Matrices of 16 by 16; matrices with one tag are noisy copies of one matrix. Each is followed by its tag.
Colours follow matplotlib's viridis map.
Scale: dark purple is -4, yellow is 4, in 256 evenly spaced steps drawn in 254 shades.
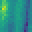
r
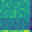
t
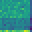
t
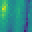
r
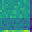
t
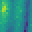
r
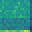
t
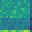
t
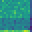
t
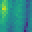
r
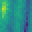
r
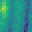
r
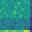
t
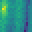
r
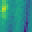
r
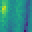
r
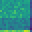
t
